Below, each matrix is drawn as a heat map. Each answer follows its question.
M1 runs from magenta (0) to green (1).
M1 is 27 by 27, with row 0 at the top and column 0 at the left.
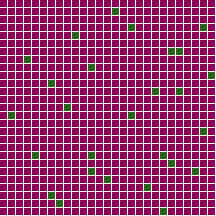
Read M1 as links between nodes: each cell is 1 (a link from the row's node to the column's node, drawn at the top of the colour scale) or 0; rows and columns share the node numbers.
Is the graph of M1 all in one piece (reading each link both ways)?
no
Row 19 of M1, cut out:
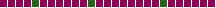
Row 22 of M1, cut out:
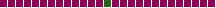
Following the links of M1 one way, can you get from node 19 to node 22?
yes
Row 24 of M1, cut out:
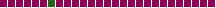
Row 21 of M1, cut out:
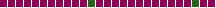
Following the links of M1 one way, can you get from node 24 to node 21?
yes
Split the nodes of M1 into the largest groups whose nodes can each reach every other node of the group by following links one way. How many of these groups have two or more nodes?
3
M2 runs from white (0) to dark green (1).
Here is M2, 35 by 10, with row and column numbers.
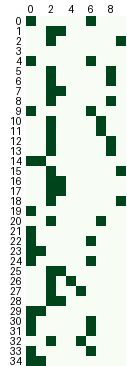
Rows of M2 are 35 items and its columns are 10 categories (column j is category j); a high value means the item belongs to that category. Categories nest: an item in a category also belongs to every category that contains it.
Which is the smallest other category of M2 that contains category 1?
0
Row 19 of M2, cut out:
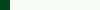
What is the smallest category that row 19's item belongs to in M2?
0
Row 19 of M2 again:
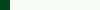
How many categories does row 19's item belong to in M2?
1
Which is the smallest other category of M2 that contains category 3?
2
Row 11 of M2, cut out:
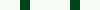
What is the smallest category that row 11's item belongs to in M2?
7
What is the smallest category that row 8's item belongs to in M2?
8
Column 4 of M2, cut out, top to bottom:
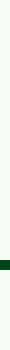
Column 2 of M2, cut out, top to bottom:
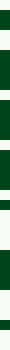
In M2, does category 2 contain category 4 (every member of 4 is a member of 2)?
yes
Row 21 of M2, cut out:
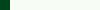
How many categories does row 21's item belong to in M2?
1
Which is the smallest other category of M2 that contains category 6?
0
